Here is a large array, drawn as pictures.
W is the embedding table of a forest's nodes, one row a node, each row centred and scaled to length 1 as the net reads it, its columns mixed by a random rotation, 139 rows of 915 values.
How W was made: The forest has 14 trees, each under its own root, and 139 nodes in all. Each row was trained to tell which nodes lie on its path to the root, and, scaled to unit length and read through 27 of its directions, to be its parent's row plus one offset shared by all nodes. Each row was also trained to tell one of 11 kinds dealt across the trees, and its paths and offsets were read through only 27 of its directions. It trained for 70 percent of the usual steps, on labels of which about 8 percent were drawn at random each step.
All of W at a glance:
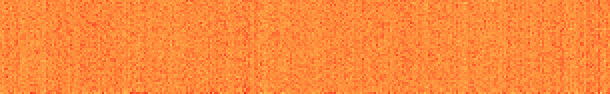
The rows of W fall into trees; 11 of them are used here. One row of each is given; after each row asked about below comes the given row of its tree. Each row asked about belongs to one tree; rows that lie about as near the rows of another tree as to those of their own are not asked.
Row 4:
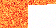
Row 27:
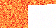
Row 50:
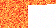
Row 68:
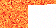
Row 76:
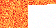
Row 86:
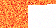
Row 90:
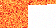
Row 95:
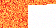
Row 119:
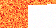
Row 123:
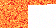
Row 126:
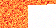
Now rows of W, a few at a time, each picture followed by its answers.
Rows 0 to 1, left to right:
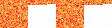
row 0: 123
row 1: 76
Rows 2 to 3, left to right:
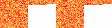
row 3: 68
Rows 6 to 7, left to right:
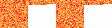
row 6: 86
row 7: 86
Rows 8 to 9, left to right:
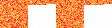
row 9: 68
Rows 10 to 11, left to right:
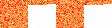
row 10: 86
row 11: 90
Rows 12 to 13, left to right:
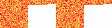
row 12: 68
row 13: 86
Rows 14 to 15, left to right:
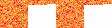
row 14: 123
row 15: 68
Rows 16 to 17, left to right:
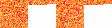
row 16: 4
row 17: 126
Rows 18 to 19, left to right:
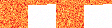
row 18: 119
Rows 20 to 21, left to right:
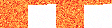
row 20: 123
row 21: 50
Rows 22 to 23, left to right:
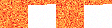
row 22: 68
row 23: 76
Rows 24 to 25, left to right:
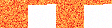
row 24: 123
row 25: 119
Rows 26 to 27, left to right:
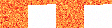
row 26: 4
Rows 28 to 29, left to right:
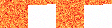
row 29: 126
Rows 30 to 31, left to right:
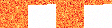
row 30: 50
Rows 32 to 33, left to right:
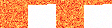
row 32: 123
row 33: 95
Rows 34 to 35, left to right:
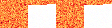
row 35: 90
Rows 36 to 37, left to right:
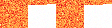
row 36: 76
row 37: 76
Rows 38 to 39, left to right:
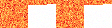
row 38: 86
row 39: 126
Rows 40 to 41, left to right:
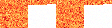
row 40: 90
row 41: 4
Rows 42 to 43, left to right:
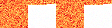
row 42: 50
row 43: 90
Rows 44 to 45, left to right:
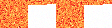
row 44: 50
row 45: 86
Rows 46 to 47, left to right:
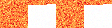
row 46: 4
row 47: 76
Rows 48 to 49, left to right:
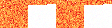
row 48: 119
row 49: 119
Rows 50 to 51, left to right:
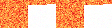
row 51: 86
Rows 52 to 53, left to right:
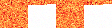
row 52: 68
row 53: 76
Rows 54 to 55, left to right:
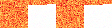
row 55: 76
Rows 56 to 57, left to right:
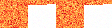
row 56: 68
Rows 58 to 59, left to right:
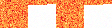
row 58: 126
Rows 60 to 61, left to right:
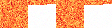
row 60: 4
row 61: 68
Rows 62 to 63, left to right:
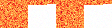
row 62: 123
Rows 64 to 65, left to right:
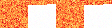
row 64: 68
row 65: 86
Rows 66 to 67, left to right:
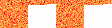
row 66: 68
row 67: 126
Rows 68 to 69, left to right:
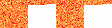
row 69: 95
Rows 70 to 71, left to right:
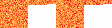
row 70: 126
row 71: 123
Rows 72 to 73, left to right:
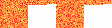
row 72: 76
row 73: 4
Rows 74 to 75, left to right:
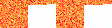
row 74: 50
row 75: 123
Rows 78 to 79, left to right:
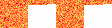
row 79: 123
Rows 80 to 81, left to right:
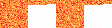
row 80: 76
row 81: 50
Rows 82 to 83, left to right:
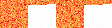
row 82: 86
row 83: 50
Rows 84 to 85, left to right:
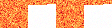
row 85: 68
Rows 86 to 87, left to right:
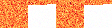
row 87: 4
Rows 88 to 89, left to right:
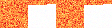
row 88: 4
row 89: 126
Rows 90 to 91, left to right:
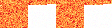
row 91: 90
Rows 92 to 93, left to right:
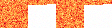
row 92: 123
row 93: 86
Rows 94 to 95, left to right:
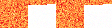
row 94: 90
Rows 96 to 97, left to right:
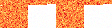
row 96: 123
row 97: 76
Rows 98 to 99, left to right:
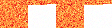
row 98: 86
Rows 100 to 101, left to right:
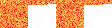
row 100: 4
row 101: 4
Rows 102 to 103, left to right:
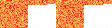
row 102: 90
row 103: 4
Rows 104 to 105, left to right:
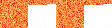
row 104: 123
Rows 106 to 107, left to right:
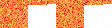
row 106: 126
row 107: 90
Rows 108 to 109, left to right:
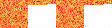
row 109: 126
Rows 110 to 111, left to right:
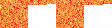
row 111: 86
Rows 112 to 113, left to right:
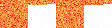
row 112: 123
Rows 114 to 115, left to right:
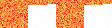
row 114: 86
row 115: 50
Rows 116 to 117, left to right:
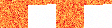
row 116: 27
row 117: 4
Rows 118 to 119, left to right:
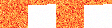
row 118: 4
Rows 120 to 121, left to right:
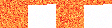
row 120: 76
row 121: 126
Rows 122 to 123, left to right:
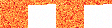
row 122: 4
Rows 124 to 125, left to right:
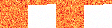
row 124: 68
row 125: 68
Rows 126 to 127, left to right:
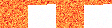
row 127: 123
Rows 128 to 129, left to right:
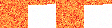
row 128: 90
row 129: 76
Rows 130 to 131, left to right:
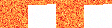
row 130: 68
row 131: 90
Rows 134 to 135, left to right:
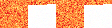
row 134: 76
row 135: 86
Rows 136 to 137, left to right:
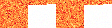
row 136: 76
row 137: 50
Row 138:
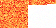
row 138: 90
